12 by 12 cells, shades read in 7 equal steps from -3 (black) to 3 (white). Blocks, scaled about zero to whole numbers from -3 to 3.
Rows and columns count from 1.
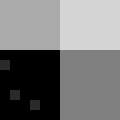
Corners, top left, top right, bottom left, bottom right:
1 2 -3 0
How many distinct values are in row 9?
2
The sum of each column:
-15 -15 -16 -15 -16 -16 10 10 10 10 10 10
